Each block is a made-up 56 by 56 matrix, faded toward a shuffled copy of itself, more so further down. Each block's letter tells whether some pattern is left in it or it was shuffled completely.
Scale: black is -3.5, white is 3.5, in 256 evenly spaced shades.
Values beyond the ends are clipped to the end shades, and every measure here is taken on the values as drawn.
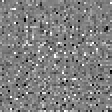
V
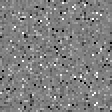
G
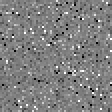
G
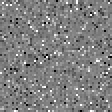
G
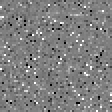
G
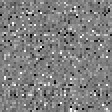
V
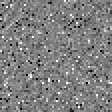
G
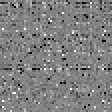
V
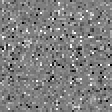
V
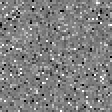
G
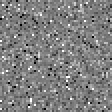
G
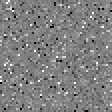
G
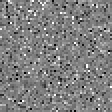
G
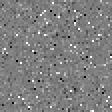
G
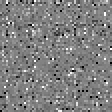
V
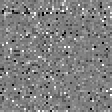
V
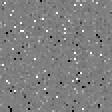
G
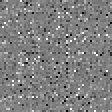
V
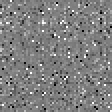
V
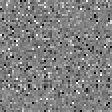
V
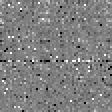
V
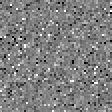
G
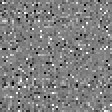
V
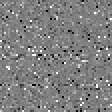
V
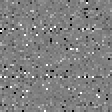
V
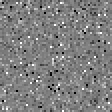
G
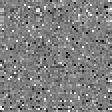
V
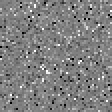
G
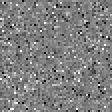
G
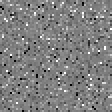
G
